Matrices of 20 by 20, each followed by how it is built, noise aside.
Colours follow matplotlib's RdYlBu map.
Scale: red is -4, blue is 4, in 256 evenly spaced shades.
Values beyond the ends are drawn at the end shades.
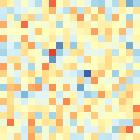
noise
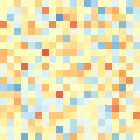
noise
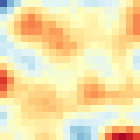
smooth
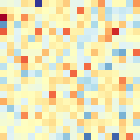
noise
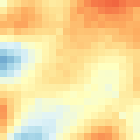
smooth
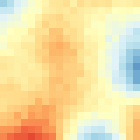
smooth
